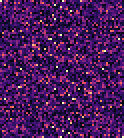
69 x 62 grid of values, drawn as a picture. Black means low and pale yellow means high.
Most values sit low, with a long tail of high ones. No regular stripes run through it. The grain is fine, like static. It looks the same turned upside down. No single row or column stands out from its neighbours. There is no overall slope. There is no seam.
